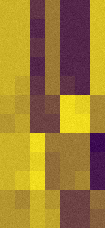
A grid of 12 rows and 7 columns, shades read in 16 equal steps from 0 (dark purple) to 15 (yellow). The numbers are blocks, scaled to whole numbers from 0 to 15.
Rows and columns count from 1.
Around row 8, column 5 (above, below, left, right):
15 8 8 8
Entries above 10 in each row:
3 3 3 3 3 3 3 3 3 3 1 2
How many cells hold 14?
2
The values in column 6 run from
2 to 15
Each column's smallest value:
10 9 2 4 2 2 0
